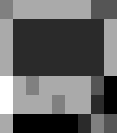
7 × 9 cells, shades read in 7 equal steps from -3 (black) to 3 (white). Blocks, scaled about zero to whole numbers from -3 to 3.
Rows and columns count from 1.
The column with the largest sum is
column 1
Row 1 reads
0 1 1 1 1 1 1 -1 -1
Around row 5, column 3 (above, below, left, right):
-2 1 1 1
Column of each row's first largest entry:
2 1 1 1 1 1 1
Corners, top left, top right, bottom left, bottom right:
0 -1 1 -1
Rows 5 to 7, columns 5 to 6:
1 1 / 0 1 / -3 -3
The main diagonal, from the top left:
0 -2 -2 -2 1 1 -2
